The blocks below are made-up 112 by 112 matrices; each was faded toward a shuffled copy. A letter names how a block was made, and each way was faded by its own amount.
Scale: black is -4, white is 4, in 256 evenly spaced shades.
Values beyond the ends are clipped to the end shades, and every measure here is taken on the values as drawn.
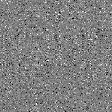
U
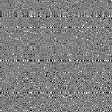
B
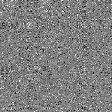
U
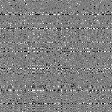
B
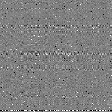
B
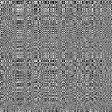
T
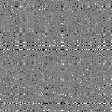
B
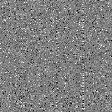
U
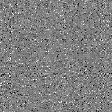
U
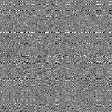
B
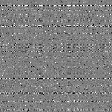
B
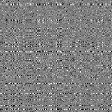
B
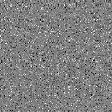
U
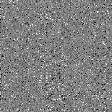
U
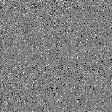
U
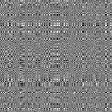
T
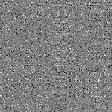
U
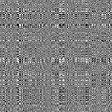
T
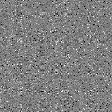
U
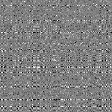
B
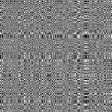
T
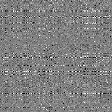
B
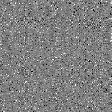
U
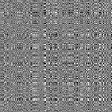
T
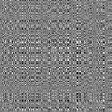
T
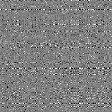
B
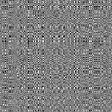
T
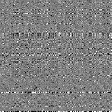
B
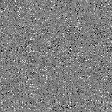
U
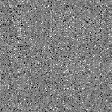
U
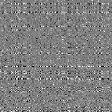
B
